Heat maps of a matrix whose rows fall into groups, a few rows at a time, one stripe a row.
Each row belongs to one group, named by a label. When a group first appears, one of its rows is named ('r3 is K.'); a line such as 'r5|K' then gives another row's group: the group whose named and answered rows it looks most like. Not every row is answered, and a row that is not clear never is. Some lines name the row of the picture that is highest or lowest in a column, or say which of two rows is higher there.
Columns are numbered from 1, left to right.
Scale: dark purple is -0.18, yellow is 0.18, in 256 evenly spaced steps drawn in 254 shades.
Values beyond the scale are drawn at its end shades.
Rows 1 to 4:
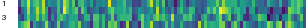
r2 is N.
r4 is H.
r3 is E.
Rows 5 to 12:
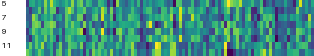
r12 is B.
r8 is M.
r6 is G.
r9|N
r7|E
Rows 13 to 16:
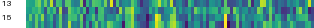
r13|B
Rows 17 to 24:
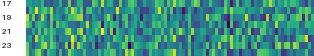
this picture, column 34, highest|24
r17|E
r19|H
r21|G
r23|H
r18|N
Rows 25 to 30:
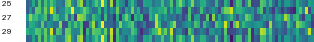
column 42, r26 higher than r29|Yes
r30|G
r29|B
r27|H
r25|G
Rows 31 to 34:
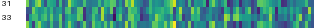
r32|E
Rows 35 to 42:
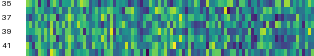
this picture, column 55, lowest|36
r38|H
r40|G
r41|B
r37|G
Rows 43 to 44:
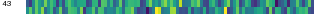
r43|E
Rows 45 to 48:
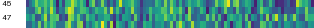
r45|N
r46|G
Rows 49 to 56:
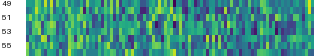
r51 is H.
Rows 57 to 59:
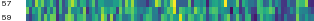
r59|G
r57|N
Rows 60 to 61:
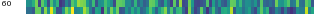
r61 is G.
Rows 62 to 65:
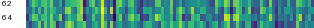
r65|G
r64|E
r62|N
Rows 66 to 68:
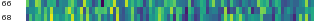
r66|M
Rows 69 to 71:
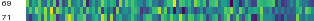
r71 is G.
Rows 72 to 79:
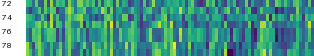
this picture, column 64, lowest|72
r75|B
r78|B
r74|H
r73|G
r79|B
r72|H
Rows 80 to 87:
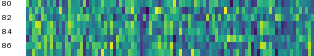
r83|M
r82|H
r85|N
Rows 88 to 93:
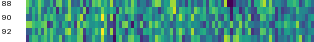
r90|G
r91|H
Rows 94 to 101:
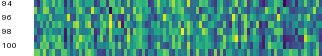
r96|E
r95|M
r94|E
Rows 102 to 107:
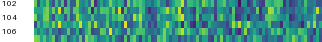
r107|H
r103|B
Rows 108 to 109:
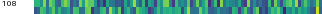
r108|H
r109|E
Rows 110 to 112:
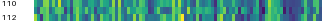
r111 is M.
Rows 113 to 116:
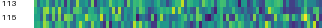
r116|M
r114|B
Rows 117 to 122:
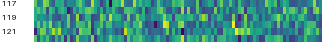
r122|M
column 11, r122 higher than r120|No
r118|H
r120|N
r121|N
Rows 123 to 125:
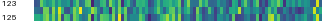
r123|E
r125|B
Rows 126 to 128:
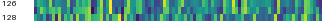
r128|H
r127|N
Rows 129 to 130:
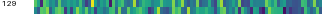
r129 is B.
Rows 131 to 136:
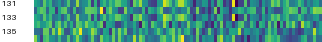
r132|H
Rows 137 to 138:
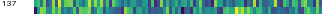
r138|N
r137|H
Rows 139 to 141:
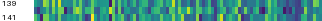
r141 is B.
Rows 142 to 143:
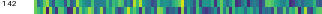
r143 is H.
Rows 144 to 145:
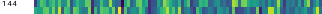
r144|E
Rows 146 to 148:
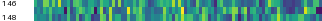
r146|B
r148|E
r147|N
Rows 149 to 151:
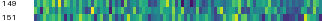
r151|N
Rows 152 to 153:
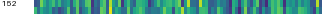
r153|E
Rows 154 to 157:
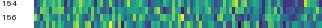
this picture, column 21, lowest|154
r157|G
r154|N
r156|B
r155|M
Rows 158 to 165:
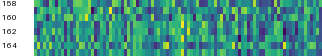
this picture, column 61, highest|158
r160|H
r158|H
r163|M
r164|N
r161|E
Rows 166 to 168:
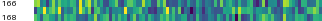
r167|N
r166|H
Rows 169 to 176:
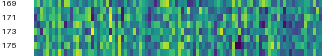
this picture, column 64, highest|171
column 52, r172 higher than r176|Yes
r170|E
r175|B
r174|G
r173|B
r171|N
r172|G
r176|G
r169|B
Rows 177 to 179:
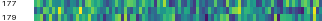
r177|H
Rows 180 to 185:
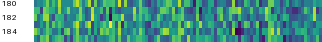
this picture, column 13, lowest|185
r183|G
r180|G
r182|M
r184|B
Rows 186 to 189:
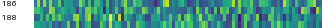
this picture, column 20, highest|187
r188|G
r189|E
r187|H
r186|N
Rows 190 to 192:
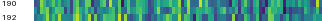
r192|G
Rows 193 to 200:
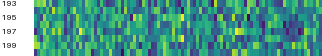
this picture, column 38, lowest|198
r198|B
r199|H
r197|N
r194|G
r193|H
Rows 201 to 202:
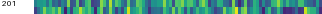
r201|E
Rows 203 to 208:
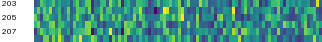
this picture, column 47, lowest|206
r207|N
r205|B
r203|E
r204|N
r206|H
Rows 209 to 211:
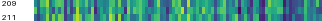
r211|G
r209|M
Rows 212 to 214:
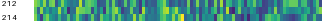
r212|H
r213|H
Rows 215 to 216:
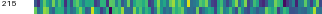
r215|E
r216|M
